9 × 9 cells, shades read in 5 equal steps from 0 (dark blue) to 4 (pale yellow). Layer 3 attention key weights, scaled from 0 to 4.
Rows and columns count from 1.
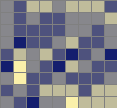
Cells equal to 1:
29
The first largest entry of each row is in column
3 9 1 6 2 2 2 4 6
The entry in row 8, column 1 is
1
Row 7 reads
2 4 1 1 2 1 1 1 2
